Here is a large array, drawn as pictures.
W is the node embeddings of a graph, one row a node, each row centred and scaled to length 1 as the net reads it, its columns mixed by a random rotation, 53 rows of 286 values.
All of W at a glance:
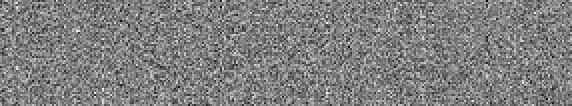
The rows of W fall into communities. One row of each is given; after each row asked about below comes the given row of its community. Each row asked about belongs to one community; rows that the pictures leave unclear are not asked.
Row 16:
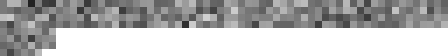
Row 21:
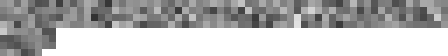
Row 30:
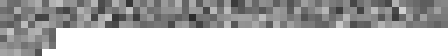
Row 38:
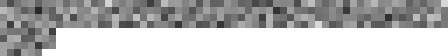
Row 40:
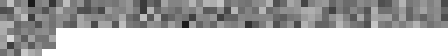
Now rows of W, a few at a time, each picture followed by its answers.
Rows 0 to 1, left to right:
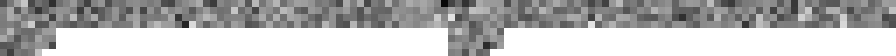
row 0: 16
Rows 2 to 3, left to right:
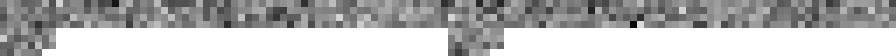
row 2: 40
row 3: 16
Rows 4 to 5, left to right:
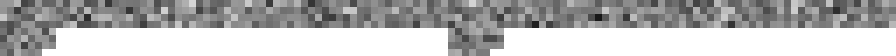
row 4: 16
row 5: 16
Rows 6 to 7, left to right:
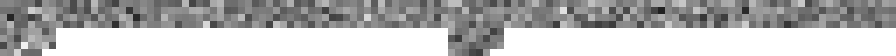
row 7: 21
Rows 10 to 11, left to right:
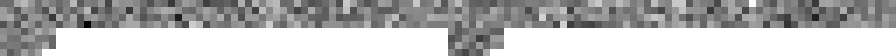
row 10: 16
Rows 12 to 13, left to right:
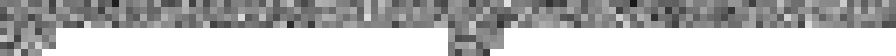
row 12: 40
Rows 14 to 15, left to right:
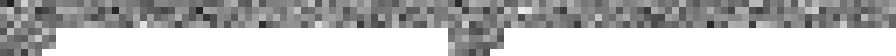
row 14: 38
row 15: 38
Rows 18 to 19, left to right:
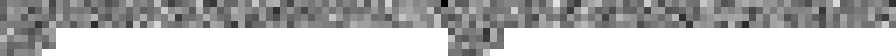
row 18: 40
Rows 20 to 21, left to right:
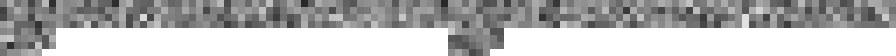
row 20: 40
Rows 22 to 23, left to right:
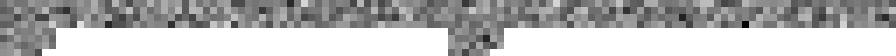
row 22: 30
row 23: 38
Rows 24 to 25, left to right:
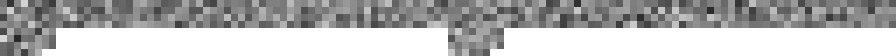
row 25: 30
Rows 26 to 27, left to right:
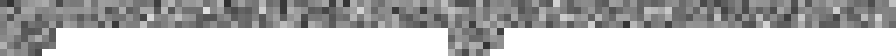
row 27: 38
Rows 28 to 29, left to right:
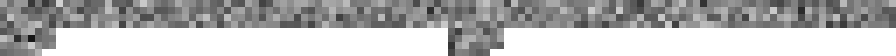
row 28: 16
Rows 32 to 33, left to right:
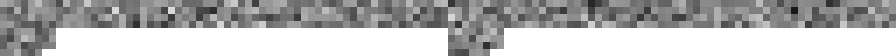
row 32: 21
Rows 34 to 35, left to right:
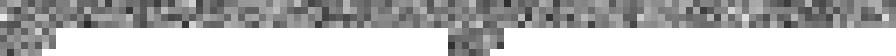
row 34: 16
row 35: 21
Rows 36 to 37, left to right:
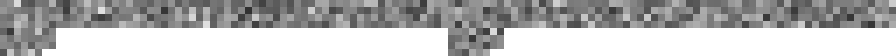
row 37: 38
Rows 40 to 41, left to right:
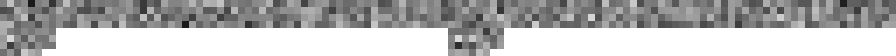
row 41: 40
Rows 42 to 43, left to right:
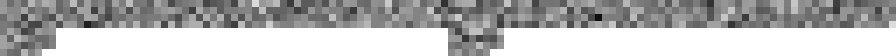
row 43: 16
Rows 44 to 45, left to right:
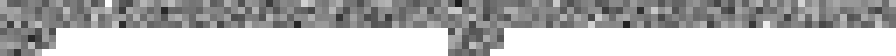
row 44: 38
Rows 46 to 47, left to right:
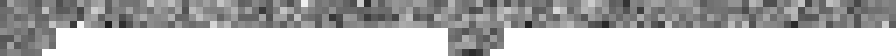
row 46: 21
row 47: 21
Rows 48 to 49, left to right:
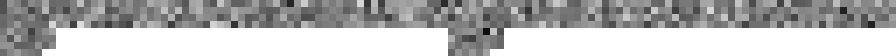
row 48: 30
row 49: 38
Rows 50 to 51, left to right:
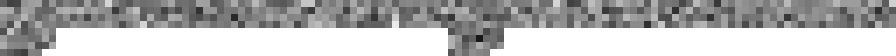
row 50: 38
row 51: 38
